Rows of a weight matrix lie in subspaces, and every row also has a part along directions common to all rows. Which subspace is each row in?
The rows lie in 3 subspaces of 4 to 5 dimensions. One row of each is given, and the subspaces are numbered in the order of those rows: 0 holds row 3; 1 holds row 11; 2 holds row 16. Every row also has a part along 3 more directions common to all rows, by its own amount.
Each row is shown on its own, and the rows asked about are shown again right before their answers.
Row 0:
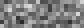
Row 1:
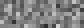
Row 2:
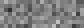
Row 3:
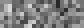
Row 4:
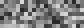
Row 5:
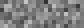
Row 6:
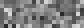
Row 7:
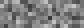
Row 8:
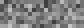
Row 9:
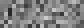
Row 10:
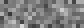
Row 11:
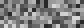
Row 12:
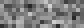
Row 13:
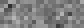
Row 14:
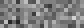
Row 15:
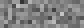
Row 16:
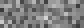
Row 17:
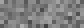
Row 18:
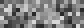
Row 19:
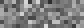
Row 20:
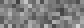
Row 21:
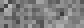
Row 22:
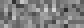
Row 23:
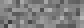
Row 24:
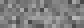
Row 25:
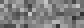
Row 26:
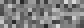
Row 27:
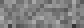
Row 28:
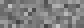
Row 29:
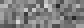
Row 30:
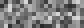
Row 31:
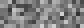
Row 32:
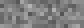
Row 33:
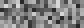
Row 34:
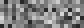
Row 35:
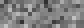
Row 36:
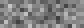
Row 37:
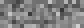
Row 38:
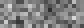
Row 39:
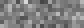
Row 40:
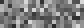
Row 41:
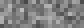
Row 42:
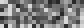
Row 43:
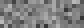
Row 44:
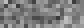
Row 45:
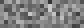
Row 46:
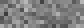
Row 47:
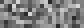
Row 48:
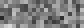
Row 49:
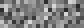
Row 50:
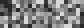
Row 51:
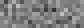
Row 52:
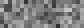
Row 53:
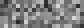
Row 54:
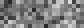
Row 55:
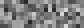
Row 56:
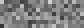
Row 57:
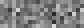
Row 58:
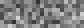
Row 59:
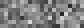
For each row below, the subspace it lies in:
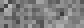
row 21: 0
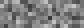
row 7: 2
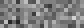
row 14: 0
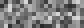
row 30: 2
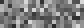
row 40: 0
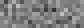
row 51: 2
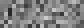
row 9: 2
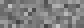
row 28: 0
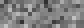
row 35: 0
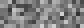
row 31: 2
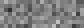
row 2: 1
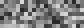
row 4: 1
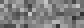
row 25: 1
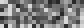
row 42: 0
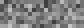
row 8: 0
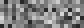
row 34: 2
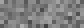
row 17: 0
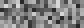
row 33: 2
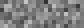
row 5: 2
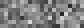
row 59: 2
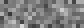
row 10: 1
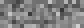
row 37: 1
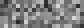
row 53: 0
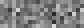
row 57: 1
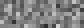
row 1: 1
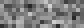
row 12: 1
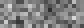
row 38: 0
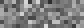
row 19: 1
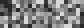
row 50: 0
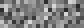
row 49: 2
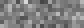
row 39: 2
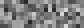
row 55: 2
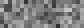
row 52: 2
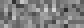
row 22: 2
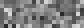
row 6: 1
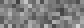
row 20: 1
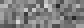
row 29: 0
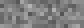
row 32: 2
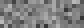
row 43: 2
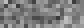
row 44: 0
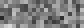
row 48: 2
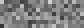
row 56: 1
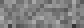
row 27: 1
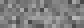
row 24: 0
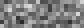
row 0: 1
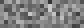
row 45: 1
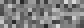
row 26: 1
